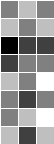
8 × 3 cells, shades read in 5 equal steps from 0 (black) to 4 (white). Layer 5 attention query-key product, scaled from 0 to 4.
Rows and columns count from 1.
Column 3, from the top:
2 3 1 2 4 2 4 3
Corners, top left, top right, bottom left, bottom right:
2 2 3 3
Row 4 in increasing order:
1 2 2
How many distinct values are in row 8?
2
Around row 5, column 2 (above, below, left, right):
2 1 3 4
